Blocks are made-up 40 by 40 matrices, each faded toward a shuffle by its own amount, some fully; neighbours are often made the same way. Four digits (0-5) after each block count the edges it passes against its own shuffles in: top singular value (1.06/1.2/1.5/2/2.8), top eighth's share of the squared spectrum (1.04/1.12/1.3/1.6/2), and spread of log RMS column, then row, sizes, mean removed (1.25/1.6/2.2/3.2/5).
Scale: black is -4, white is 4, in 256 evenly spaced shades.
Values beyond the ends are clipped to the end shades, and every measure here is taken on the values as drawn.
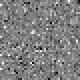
0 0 0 0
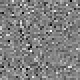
3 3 1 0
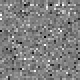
2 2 0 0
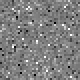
0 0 0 0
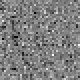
3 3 0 2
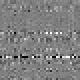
4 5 0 3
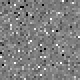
0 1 0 0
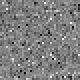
0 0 0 0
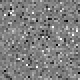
0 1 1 0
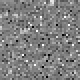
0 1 0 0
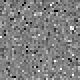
0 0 0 0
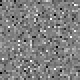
0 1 0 0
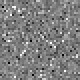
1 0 0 0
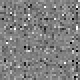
2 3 2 2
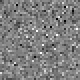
0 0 0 0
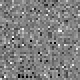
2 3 1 1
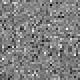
2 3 1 1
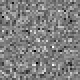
3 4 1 2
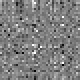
3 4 2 2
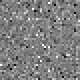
1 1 0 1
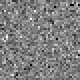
1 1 0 0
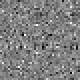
3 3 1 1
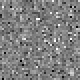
1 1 1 0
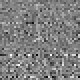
2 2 0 3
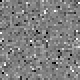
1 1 0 0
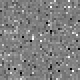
2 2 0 0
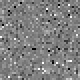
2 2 0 0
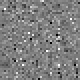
3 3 1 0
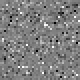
0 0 0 1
